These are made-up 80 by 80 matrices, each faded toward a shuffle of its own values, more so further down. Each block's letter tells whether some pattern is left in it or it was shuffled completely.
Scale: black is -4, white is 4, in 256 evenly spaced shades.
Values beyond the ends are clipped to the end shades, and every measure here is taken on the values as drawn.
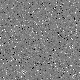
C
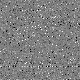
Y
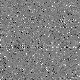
Y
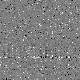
Y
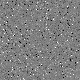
C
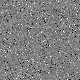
C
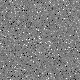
C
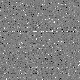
Y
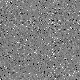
Y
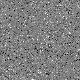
C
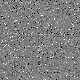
Y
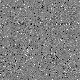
Y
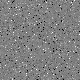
C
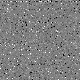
Y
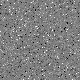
C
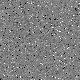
C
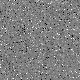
C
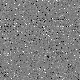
Y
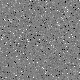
C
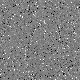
C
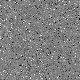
C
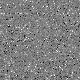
Y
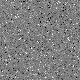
C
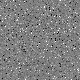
C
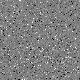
Y
